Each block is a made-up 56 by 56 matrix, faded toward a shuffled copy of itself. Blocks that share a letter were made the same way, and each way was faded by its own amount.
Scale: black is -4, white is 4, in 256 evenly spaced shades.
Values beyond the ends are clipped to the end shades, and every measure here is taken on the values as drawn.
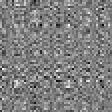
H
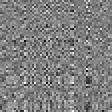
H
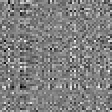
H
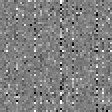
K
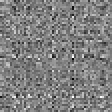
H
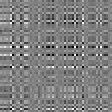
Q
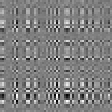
Q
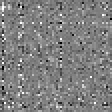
K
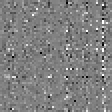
K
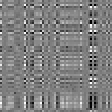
Q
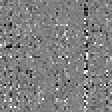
K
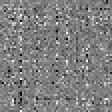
K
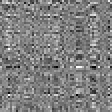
H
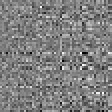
H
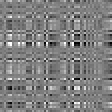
Q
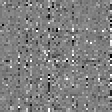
K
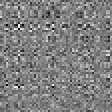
H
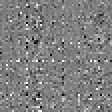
K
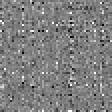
K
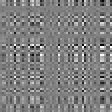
Q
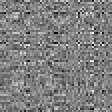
H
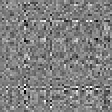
H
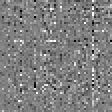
K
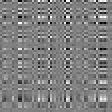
Q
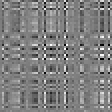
Q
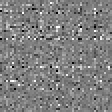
K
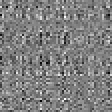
H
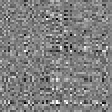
H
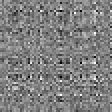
H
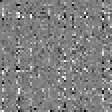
K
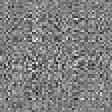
H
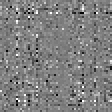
K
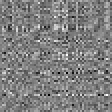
H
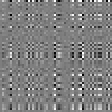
Q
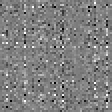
K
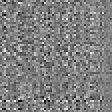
H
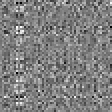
H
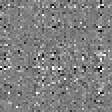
K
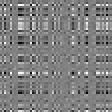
Q
